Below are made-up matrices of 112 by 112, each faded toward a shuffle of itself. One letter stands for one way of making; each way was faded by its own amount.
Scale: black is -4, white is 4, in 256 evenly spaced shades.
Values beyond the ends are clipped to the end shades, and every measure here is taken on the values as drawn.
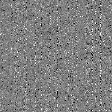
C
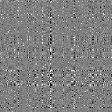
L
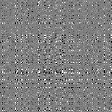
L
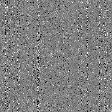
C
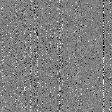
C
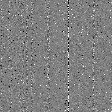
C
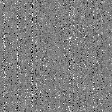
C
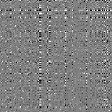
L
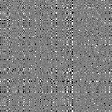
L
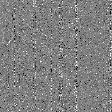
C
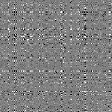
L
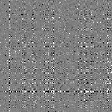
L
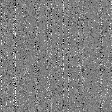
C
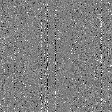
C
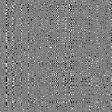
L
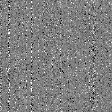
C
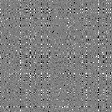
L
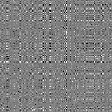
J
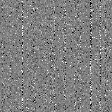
C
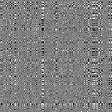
J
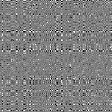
J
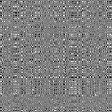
J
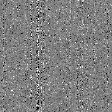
C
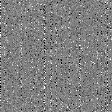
C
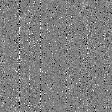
C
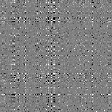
L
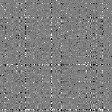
L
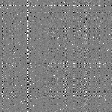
L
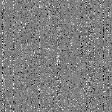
C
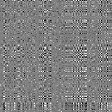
J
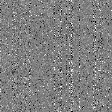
C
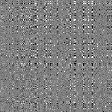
L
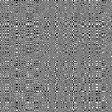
J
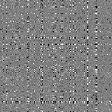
L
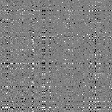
L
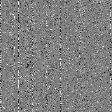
C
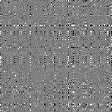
L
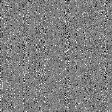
C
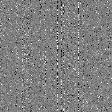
C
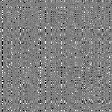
L
